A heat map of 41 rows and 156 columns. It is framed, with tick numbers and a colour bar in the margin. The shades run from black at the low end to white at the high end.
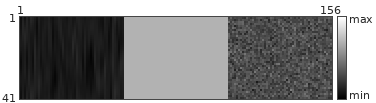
The table splits into one row of 3 panels. Panel 1,1: very low, streaked downward, faint in contrast. Panel 1,2: high, flat. Panel 1,3: low, fine-grained.
